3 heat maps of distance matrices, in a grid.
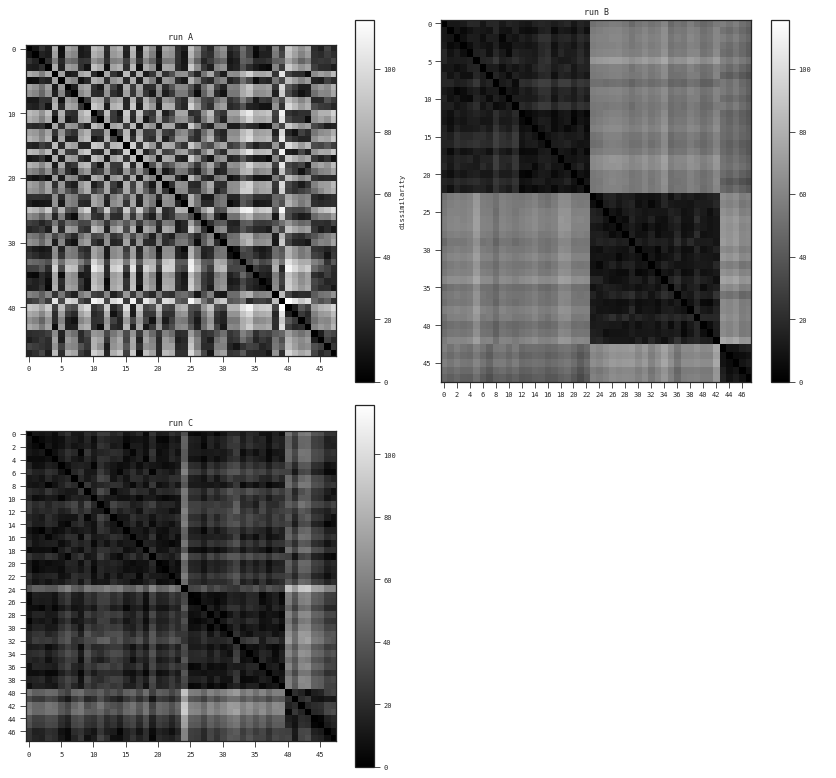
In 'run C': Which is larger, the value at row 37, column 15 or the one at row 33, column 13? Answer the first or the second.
the second
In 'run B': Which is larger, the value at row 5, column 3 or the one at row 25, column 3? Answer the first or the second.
the second
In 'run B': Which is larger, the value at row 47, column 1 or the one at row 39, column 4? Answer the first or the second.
the second
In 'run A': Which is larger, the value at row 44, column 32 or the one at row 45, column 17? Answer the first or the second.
the first
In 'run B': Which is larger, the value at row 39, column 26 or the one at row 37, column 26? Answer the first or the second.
the first
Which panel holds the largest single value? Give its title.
run A
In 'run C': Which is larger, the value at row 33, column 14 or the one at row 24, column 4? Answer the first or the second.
the second
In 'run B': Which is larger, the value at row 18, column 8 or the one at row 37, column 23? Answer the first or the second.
the first
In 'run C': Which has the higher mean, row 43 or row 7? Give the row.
43
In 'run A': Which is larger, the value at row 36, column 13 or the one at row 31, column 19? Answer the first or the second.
the first
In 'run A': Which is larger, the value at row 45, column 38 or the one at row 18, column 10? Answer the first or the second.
the first
